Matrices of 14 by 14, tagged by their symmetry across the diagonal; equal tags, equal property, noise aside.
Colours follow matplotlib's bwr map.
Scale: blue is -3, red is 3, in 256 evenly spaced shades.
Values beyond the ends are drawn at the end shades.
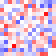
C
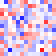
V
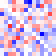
V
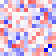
C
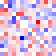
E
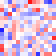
E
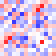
C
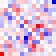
E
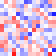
E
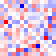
E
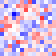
C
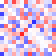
E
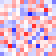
C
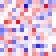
V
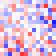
E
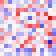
V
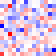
V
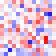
V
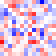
E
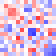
C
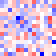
C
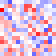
V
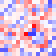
C
